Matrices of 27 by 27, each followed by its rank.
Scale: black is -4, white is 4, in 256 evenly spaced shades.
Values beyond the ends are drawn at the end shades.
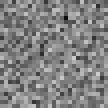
full rank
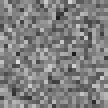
full rank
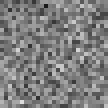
full rank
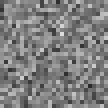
full rank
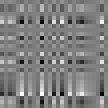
one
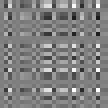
one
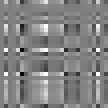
one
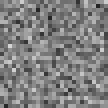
full rank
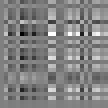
one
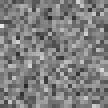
full rank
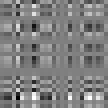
one
